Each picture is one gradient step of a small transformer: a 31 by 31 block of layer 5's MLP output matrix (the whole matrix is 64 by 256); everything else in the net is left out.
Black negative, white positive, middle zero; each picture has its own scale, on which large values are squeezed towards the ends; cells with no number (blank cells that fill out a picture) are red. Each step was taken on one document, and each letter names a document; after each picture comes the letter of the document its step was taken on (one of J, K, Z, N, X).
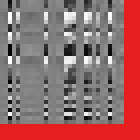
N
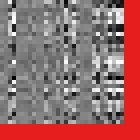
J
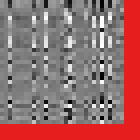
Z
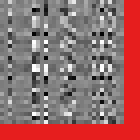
Z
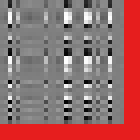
N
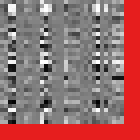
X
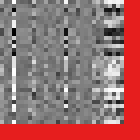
J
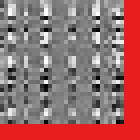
X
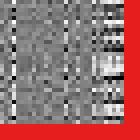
J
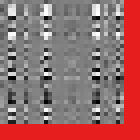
X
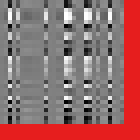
N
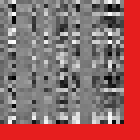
J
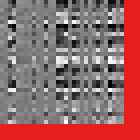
J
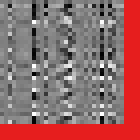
Z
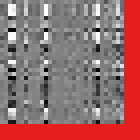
X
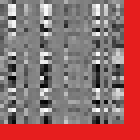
X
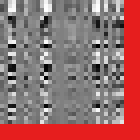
X
